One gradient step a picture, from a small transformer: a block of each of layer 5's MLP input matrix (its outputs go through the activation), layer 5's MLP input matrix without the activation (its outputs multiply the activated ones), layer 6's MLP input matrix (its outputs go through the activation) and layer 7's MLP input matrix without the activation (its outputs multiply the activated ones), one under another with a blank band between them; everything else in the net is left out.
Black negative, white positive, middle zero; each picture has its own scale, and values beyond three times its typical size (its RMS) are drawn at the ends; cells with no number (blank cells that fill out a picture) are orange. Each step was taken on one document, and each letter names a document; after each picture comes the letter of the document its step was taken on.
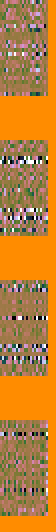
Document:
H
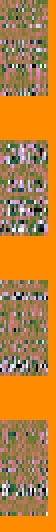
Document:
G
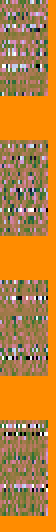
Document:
H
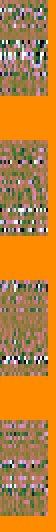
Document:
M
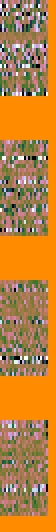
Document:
M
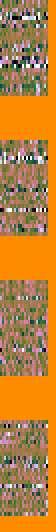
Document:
M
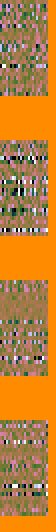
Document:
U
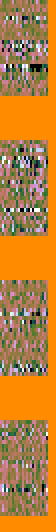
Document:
G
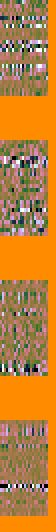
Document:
G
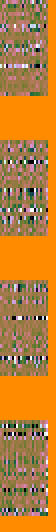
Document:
H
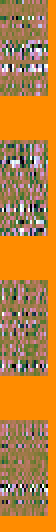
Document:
G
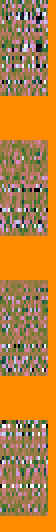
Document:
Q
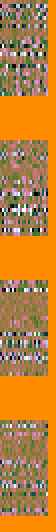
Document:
U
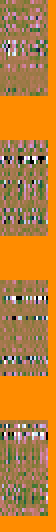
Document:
H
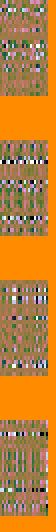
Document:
H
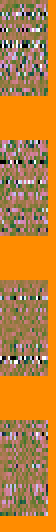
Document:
M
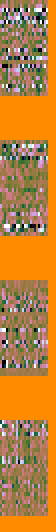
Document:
Q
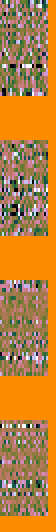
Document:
U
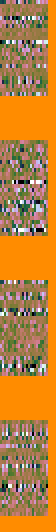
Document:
G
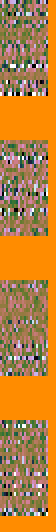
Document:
U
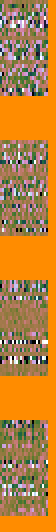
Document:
M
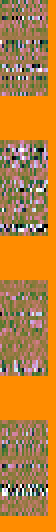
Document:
G
